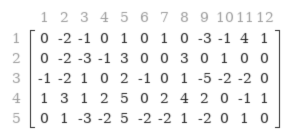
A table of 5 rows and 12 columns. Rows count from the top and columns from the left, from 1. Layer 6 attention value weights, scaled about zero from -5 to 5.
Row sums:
0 1 -9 20 -3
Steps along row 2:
down down up up down same up down up down same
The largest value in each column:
1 3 1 2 5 0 2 4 2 1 4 1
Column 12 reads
1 0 0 1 0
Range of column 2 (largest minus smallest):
5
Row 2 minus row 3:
1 0 -4 -1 1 1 0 2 5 3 2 0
